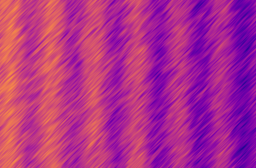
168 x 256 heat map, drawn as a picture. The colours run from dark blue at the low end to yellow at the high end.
On average the colour sits 40% of the way up the scale. The field climbs toward the left. No single row or column stands out from its neighbours. Upright stripes repeat 6 times across the table.
